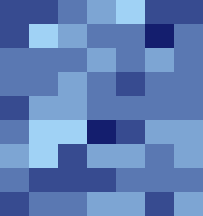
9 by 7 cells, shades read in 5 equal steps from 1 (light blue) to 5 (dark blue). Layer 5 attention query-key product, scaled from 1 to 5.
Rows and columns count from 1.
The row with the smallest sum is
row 7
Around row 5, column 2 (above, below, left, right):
3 1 4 2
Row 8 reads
3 4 4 4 3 3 3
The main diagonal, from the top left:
4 1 3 3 3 2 2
